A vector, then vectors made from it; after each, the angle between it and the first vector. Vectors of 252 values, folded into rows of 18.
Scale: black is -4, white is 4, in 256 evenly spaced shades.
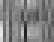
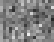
partly aligned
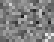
orthogonal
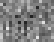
partly aligned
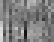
nearly parallel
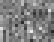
partly aligned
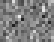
orthogonal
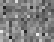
partly aligned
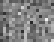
partly opposed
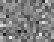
orthogonal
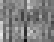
nearly parallel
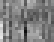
nearly parallel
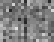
partly aligned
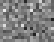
orthogonal
